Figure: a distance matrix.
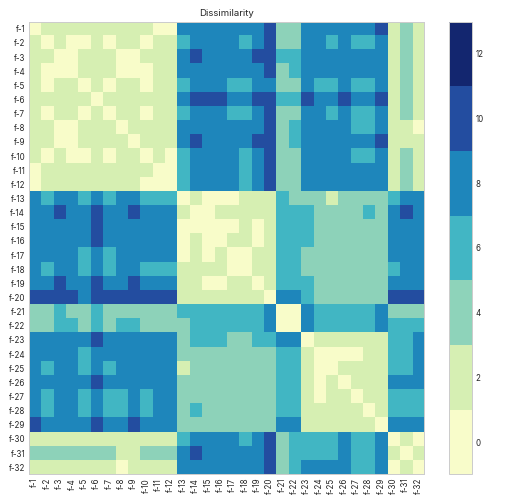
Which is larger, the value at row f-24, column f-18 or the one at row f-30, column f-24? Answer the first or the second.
the second
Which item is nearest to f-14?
f-15
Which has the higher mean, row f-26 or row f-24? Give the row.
f-26
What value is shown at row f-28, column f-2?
6
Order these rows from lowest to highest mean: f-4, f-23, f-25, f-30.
f-30, f-4, f-25, f-23
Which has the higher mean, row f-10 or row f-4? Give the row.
f-4
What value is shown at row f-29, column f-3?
8
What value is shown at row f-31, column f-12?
4
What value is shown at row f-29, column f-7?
8
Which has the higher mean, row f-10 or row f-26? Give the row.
f-26
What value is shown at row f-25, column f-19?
4
